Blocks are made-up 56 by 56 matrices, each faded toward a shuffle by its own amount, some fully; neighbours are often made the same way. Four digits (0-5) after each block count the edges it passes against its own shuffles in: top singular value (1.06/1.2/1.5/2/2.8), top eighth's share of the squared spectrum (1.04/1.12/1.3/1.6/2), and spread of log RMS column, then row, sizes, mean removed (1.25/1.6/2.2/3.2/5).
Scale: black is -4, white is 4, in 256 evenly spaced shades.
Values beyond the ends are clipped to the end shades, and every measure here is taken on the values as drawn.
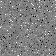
0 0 0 0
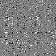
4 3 1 2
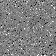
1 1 0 0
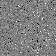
1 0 0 0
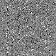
1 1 2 0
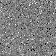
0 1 0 0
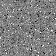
0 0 0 0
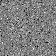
0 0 0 0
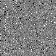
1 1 2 0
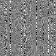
2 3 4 0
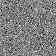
0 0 0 0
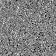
0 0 0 0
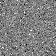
0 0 0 0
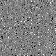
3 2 1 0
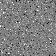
1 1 0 0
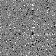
3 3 1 1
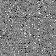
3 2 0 0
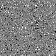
2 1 0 1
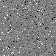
2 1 0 0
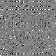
4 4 2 2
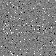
2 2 1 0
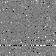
4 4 0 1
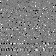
3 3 1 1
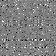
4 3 1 2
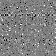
3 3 1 1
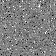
2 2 0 0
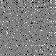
3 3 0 2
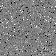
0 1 0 1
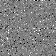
1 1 0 1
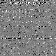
3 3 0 3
